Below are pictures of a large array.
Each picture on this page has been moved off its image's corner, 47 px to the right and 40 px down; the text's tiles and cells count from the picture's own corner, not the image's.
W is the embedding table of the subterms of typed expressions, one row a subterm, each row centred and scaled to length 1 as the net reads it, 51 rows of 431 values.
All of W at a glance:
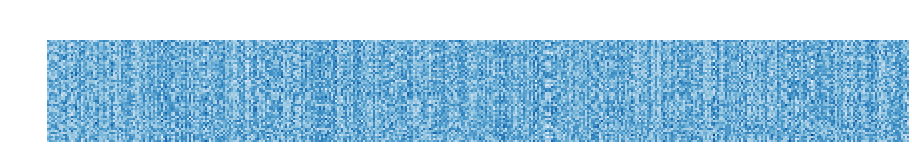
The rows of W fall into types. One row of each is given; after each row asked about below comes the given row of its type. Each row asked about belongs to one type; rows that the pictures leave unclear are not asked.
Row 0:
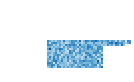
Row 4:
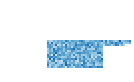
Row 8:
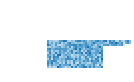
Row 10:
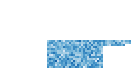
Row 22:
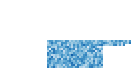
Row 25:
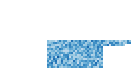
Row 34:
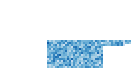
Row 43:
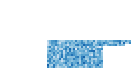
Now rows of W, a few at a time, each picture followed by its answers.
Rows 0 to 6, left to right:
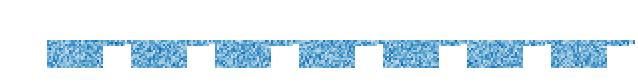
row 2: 8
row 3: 25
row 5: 25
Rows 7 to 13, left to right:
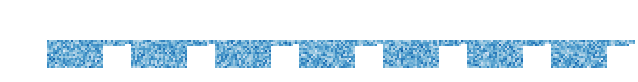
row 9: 34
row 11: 43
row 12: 0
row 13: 10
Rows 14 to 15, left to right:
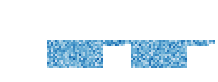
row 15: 4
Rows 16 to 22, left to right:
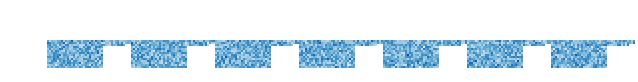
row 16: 34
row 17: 4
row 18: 25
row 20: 0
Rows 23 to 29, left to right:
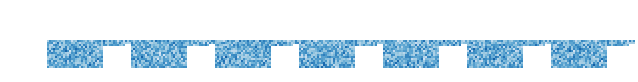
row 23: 10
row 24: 4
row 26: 10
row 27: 10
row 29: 10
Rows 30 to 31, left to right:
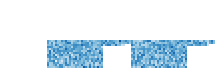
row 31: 8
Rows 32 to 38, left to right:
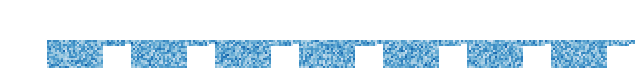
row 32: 0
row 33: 4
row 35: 8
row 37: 8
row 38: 4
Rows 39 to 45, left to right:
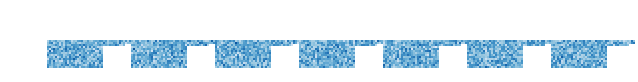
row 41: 8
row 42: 43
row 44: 0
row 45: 25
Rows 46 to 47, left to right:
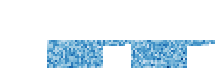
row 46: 43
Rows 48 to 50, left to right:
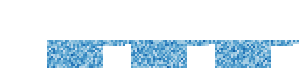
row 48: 22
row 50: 10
